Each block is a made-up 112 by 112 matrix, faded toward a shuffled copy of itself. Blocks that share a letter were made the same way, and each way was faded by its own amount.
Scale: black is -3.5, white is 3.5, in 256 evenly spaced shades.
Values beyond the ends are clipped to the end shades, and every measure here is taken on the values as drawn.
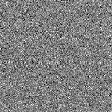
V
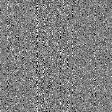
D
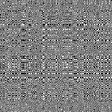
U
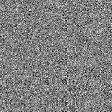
V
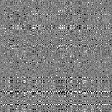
U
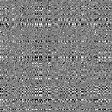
U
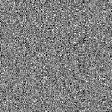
V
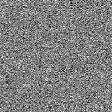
V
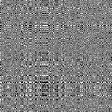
U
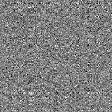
V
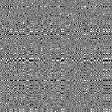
U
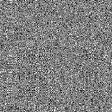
V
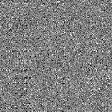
V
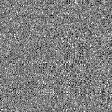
V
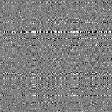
U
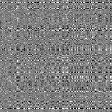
U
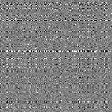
U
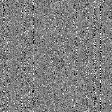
D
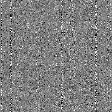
D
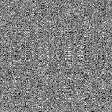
V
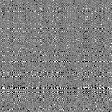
U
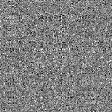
V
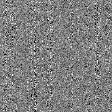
D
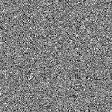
V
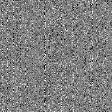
D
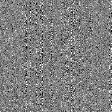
D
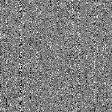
D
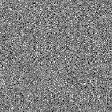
V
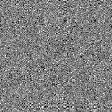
V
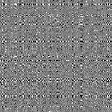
U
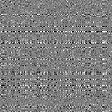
U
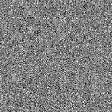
V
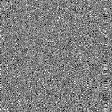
V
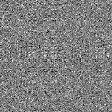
V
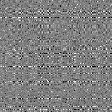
U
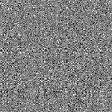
V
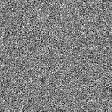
V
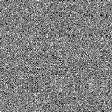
V
